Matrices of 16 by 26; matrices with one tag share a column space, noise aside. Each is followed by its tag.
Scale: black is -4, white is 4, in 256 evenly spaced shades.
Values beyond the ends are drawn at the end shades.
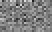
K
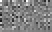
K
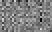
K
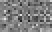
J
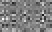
J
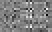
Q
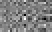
J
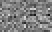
Q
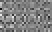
Q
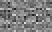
Q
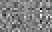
Q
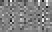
K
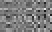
Q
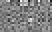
K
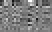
K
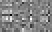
J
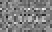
Q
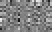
K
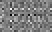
Q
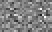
Q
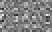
Q
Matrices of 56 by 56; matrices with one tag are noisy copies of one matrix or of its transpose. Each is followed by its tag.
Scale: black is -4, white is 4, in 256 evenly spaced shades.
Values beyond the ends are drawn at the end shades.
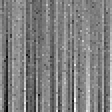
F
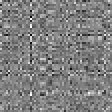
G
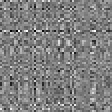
G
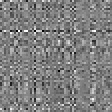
G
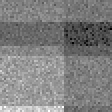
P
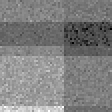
P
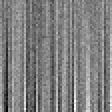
F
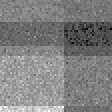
P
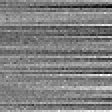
F
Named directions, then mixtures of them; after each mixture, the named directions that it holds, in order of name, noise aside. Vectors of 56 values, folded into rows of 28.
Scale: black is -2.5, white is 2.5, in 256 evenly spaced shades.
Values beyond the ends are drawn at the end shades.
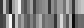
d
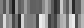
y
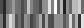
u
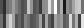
u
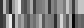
d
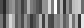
u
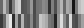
d, y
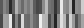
d, y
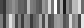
u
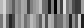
u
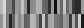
u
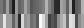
y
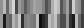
y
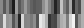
y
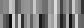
d, y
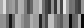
u, y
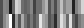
d, y
